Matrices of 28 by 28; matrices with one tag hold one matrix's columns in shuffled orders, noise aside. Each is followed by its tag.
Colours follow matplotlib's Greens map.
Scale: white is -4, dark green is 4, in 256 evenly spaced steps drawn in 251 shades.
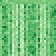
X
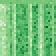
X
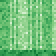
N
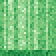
N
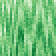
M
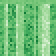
X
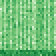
N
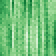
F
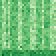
N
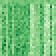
X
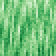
M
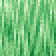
M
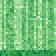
N
